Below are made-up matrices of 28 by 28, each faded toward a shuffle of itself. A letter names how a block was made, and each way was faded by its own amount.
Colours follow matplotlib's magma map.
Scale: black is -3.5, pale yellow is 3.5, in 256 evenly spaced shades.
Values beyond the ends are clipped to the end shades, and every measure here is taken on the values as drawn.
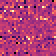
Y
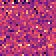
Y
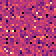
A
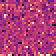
Y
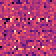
Y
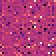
A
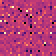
A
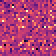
Y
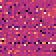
A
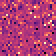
A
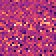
Y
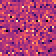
Y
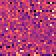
Y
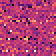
Y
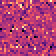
Y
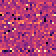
Y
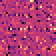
A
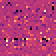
A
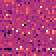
A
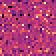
A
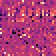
A
